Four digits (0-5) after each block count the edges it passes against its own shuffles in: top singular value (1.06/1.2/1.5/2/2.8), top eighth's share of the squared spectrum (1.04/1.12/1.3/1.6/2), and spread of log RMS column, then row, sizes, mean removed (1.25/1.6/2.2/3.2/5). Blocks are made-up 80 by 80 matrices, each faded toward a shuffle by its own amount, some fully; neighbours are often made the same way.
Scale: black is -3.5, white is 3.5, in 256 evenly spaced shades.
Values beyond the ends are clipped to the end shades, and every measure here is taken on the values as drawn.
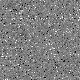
2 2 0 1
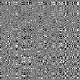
5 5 3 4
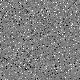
2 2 0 1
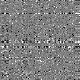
4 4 2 3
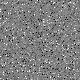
1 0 0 0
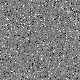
0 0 0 0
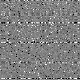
4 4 1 3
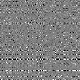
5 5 2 3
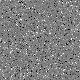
0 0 0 0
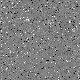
2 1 0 0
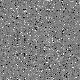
3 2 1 0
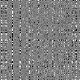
5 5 4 3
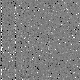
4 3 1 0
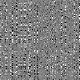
4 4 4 2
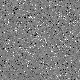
0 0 0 0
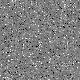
2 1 0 0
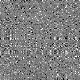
4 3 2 2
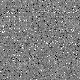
3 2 1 1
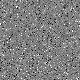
2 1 0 0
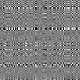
5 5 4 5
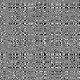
5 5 3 4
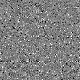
3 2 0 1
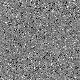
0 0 0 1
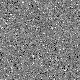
0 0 0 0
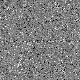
1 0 0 1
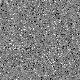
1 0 0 1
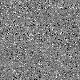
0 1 0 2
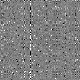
4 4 2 1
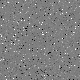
0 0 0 0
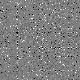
3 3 2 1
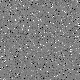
0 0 0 0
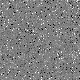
2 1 1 0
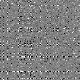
4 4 3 3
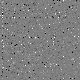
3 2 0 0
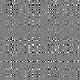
4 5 4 4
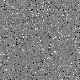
3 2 1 1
